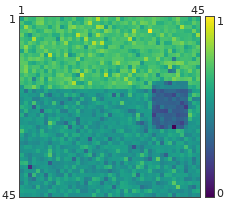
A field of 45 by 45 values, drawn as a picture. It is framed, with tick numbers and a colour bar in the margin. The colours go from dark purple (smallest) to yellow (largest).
A horizontal seam about 40% of the way down splits the table, and the top part is higher. In the middle right lies a patch that is lower than the rest. On average the colour sits 60% of the way up the scale. The middle right is the ninth with the lowest average.
